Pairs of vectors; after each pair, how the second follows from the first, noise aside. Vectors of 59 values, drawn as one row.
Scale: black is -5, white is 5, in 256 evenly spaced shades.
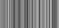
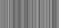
shrunk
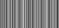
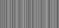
shrunk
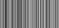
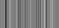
partly zeroed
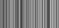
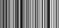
scaled up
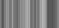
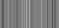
partly zeroed
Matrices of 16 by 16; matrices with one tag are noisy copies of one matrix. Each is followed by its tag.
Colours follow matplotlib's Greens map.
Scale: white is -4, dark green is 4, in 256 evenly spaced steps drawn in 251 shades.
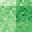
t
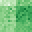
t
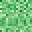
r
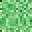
r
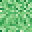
r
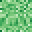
r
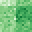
t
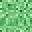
r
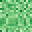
r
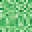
r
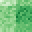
t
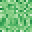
r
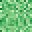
r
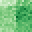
t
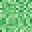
r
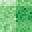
t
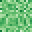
r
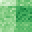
t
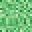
r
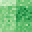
t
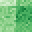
t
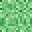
r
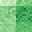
t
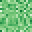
r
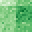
t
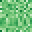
r
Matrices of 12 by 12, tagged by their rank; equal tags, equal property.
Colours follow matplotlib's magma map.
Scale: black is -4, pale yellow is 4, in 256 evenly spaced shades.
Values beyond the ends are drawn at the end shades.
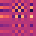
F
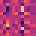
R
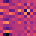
R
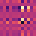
F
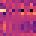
R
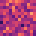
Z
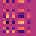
F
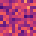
Z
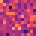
Z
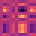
F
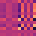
F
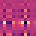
F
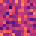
Z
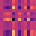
F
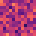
Z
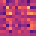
R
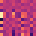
R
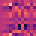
R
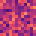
Z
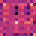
R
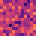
Z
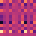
F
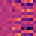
R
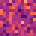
Z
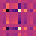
F
